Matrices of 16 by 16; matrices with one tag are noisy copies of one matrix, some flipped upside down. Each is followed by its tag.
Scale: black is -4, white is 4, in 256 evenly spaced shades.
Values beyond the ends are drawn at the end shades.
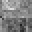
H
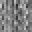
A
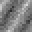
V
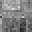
H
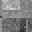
H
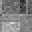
H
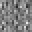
A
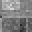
H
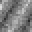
V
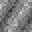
V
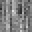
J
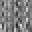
A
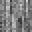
J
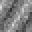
V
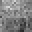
H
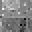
H
